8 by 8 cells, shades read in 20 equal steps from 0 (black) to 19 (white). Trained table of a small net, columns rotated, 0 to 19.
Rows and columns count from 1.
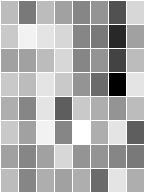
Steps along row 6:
down up down up down up down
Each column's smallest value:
12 9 12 7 10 8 0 7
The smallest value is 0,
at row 4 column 7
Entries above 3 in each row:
8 7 8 7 8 8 8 8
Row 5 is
13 10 17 7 15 13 11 14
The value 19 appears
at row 6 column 5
